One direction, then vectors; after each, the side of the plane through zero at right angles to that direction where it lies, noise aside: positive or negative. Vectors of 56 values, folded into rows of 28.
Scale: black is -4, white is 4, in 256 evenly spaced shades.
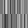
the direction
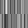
positive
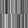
negative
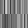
positive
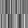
negative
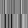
positive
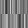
negative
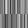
positive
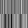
positive
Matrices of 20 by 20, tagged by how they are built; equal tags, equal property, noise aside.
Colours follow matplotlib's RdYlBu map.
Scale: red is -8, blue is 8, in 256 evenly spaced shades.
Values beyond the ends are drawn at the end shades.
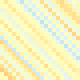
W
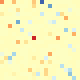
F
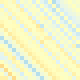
W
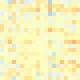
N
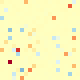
F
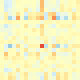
N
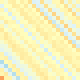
W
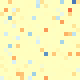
F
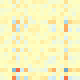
N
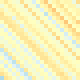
W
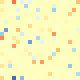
F
